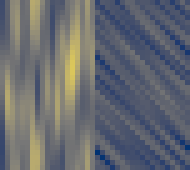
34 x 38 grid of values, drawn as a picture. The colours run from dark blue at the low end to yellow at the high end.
The table splits into one row of 2 panels. Panel 1,1: middling, streaked downward, strong in contrast. Panel 1,2: low, slanting down to the right.
